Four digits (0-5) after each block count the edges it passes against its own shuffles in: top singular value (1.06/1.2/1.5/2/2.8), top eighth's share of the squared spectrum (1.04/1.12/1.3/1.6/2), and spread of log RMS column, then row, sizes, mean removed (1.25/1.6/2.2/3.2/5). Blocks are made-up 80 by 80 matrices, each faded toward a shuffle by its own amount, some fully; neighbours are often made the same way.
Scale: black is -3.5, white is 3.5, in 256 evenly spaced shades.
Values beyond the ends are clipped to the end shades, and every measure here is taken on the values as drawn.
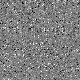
3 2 0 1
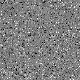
3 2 0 1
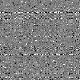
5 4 2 3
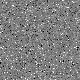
0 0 0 0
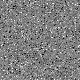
1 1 0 0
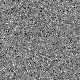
1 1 0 0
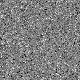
2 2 0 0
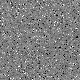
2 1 0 0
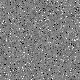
2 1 0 0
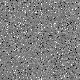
3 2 1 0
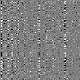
5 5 3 3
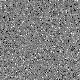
2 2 0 0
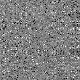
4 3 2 1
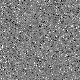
2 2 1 0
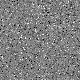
1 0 0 0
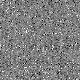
3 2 0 1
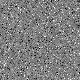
0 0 0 0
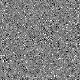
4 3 2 1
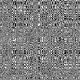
5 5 3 3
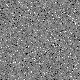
0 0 0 0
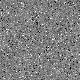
2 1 0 0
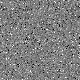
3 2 0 0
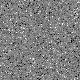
0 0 0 0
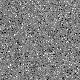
2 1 0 0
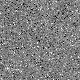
1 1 0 0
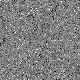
1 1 0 0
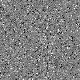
2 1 0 0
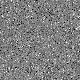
0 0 0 0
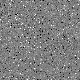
1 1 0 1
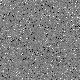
0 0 0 0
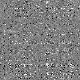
2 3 3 3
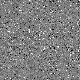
1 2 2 1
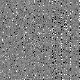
2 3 3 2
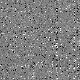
2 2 2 2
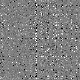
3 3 3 2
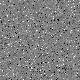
0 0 0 0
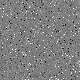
0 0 0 0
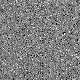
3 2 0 0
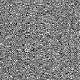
4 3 1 2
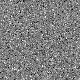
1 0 0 0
